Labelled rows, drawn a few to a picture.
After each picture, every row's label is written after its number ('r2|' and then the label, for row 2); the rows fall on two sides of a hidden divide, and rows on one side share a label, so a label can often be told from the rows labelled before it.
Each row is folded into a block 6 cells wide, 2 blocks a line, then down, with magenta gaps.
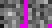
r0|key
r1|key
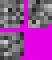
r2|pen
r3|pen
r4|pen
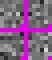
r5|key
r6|key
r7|key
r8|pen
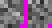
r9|key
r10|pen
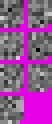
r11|key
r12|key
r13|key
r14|key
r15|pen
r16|key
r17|pen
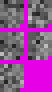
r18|key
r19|key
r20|pen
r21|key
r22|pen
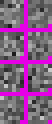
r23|key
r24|key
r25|key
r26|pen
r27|pen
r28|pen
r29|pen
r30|pen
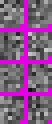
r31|key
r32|key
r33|pen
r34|pen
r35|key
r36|key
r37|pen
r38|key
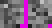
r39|key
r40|pen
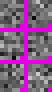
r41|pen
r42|pen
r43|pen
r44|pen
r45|key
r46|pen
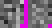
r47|key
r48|key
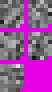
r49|key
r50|key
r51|key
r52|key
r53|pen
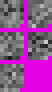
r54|key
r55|pen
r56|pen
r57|key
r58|key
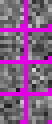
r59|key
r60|pen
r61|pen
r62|pen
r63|key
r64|key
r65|pen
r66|pen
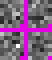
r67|pen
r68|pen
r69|pen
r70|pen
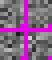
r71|pen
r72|pen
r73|pen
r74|pen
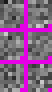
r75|pen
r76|key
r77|key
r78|pen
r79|key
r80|key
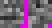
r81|pen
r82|key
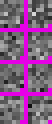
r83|pen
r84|pen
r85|key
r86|key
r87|pen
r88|pen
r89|pen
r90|key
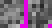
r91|key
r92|pen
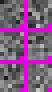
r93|key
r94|key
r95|key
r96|key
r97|key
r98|key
